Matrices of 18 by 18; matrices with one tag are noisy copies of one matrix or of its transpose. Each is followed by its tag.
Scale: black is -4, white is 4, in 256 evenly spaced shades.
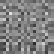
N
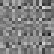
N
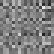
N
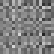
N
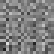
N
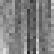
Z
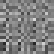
N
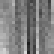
Z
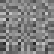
N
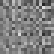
N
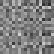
N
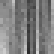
Z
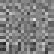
N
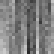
Z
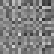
N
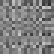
N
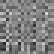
N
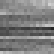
Z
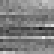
Z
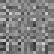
N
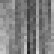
Z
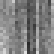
Z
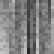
Z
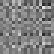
N
